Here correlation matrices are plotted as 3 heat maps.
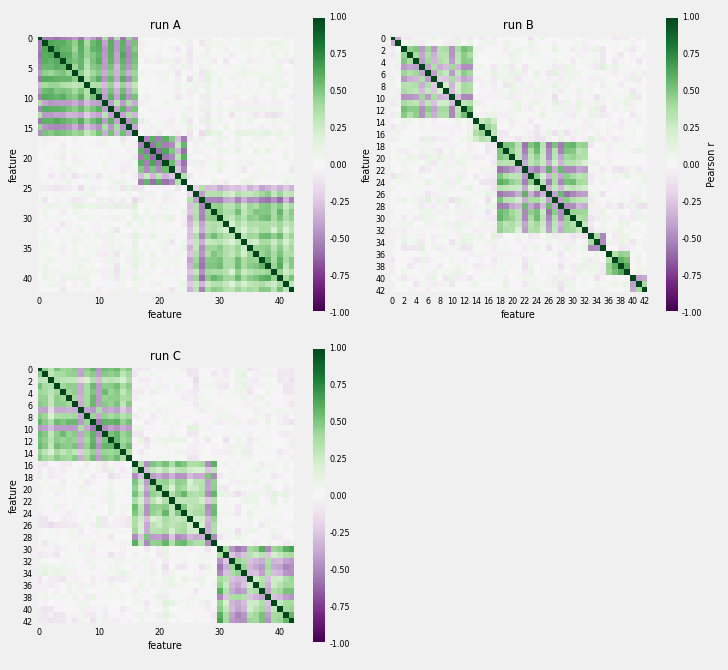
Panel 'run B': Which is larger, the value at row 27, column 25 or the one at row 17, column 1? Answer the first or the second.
the first
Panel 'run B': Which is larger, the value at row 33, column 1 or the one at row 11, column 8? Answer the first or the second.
the second
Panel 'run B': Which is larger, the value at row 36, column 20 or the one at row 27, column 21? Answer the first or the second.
the second
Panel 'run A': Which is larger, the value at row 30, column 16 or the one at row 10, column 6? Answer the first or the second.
the second
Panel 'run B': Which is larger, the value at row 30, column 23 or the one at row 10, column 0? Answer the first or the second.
the first
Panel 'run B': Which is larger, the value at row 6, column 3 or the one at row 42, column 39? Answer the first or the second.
the first
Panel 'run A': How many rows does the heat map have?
43
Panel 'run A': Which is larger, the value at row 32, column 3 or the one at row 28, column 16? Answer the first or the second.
the second
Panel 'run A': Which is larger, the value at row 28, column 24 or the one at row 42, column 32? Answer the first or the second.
the second
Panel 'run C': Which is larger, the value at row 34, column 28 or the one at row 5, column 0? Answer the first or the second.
the second
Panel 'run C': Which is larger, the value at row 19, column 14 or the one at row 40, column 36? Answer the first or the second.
the second
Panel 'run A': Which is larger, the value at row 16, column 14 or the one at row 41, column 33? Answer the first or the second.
the first
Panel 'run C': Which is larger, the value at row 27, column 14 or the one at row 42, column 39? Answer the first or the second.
the second
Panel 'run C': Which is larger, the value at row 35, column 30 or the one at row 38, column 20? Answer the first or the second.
the first
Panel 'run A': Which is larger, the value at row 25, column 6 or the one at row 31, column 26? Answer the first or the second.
the second
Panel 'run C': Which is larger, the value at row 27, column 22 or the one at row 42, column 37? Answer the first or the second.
the second
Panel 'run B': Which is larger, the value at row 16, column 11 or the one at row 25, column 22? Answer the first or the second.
the first
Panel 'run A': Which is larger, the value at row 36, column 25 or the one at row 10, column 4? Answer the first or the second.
the second
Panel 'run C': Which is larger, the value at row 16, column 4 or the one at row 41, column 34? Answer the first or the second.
the first
